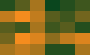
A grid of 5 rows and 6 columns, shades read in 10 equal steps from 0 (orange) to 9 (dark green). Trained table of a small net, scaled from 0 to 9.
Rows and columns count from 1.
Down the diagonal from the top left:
8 0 3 4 8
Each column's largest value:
8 7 3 9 8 8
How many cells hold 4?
1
